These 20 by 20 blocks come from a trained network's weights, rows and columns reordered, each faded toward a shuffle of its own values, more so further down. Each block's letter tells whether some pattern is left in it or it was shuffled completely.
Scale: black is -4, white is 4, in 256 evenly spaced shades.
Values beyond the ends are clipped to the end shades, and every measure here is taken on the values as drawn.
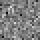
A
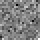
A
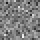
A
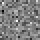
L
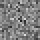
A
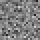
A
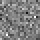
A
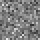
A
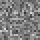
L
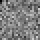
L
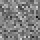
L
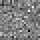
A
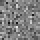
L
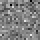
A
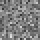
L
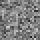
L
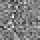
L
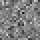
A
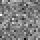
A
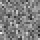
A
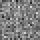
A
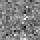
L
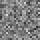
A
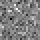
A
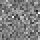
L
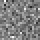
A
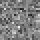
A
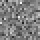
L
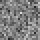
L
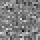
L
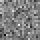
A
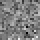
A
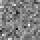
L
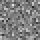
A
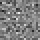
L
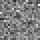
A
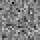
A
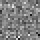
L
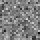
L
